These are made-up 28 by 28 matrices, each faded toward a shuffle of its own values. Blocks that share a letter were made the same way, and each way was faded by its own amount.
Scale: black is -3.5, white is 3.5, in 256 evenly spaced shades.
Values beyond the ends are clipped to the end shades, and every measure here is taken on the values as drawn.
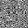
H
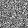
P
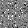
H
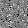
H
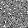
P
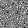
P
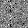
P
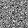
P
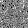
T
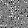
H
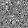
T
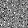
P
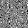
H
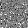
T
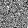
P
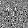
H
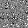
T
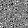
T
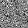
P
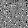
T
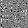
T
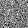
P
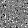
T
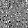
H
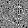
H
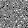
T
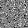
P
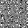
H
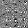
H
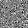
P
